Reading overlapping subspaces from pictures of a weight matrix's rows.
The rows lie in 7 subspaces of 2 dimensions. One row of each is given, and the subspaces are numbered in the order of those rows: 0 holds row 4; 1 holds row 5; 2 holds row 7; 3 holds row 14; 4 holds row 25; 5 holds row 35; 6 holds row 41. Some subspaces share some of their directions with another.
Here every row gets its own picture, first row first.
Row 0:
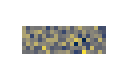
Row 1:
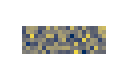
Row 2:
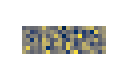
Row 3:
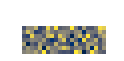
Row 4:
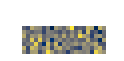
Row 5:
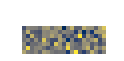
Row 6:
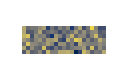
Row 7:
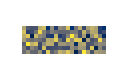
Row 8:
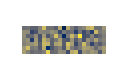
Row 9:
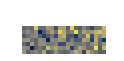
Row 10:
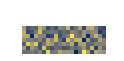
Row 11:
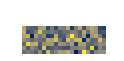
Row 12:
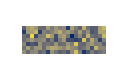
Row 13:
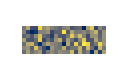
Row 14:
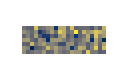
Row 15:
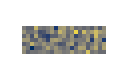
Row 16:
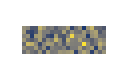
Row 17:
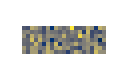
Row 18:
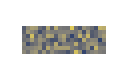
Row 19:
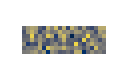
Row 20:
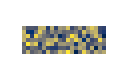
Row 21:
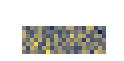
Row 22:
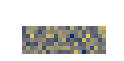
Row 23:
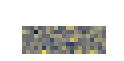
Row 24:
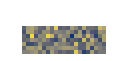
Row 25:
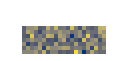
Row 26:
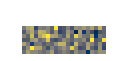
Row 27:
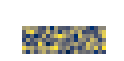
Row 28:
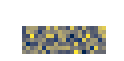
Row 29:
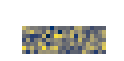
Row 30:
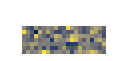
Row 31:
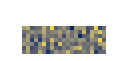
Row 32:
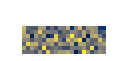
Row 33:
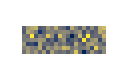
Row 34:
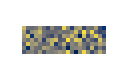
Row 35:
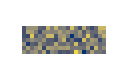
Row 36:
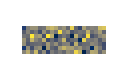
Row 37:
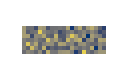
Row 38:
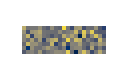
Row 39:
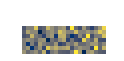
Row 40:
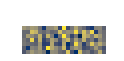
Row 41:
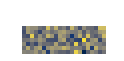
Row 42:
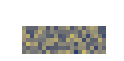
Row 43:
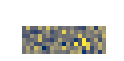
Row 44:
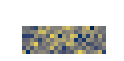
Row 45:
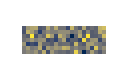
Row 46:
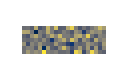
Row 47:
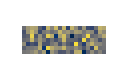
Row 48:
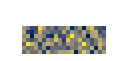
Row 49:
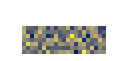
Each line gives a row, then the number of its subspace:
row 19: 1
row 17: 0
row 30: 4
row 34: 1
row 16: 6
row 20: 2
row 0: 6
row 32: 2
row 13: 6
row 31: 0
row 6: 5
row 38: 1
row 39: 3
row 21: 0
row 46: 4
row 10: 0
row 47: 1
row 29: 2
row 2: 1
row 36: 2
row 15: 3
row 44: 5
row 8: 1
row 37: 3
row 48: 6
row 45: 5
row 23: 4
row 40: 1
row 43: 6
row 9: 3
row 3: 4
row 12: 4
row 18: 0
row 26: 3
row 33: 5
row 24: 3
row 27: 2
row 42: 2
